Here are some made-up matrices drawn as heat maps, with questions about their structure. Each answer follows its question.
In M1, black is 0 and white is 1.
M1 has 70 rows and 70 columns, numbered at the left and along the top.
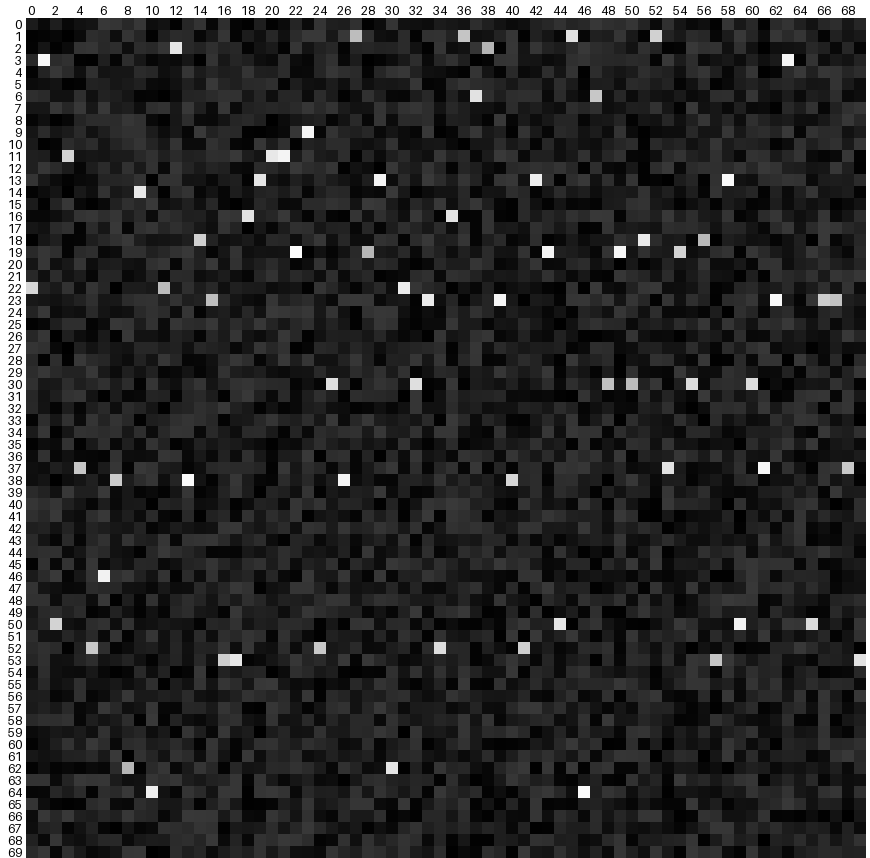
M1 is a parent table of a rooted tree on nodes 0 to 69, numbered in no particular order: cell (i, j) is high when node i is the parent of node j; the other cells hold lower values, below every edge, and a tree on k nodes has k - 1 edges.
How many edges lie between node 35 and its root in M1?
6
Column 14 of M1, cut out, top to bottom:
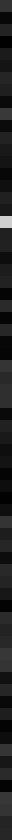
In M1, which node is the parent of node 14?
18
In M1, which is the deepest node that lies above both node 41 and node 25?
30
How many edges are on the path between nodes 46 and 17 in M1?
4
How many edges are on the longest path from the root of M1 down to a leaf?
22
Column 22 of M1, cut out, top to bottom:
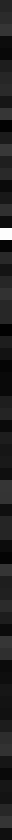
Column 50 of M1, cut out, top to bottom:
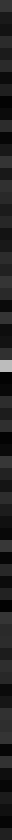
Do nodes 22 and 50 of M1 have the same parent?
no
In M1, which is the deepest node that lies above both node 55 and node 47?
6
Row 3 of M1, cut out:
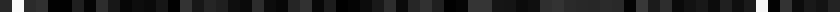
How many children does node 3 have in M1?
2
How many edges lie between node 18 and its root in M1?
6
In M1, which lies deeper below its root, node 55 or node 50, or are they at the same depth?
the same depth
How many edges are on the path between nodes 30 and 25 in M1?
1
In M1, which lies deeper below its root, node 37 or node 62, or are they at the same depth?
node 62
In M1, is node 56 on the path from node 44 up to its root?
no
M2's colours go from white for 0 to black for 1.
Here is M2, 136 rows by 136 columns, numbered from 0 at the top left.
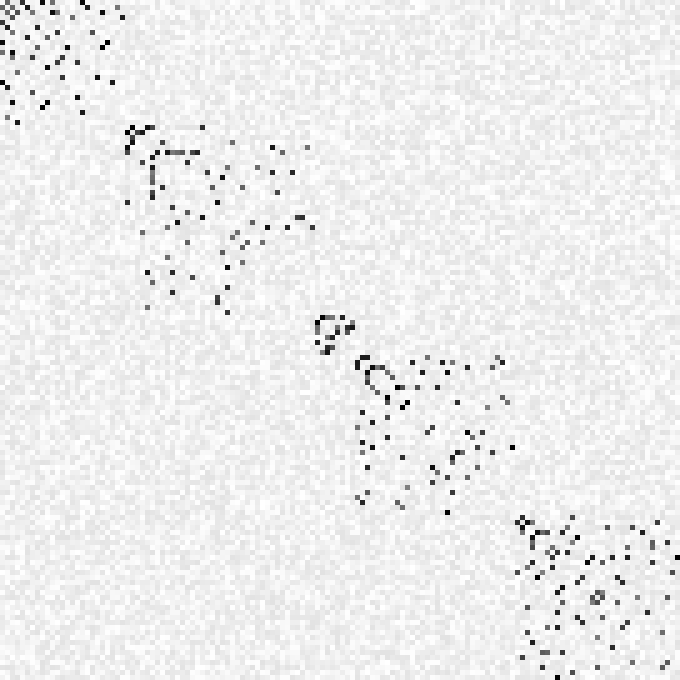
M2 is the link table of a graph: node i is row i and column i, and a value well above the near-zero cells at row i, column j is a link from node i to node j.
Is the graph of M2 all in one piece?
no
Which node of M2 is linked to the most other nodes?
node 30
